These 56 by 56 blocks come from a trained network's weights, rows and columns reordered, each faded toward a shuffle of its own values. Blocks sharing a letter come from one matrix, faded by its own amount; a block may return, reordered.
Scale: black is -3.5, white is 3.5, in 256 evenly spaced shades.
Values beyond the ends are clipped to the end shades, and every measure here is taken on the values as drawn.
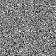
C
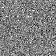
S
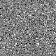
C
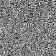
S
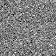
S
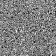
S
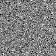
S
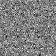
S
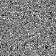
C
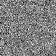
S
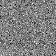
S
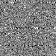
C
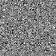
C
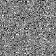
C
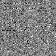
C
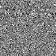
C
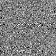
C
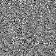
C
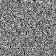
S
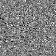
C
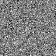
S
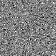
C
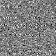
C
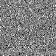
C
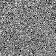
S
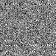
C
